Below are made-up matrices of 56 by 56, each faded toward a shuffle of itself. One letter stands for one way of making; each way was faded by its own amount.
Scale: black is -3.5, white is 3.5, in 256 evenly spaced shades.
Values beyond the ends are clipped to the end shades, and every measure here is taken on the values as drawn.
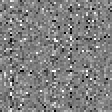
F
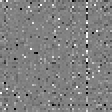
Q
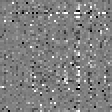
Q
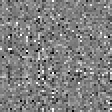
F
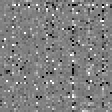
Q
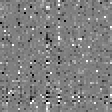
Q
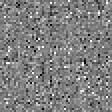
F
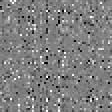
Q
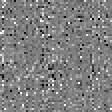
Q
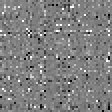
Q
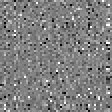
Q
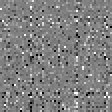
Q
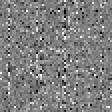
F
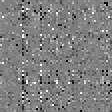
Q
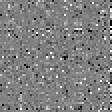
Q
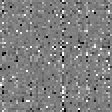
Q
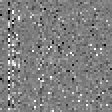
F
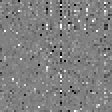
Q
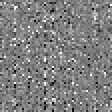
F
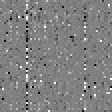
Q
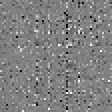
Q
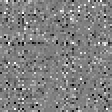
Q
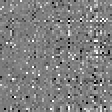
Q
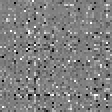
Q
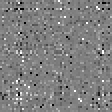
Q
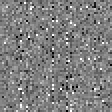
F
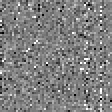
F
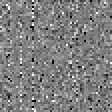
F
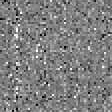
F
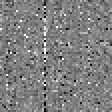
F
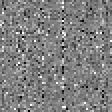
F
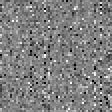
F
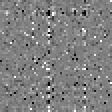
Q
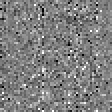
F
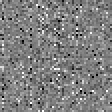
F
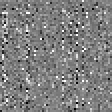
F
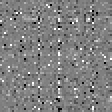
Q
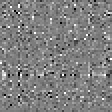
Q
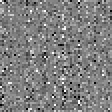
F
